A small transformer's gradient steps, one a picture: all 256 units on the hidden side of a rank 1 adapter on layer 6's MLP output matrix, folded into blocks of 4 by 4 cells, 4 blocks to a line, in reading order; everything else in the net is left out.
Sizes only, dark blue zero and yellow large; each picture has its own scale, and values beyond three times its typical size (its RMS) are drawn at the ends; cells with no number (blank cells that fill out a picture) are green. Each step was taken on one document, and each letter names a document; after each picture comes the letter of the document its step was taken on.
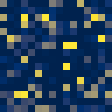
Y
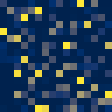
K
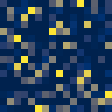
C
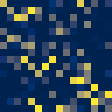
C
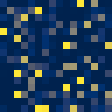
K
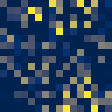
C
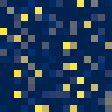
K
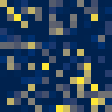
C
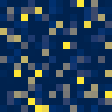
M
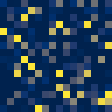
C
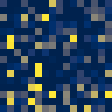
Y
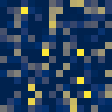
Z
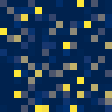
K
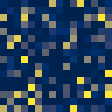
Y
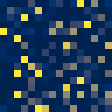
K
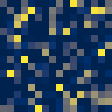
Z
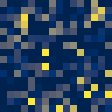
M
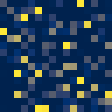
K
